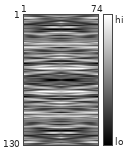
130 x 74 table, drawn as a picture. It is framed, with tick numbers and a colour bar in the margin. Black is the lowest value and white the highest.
It mirrors both left to right and top to bottom. The histogram is bell-shaped. The grain runs across in streaks. No overall slope runs across the table. On average the colour sits 50% of the way up the scale.
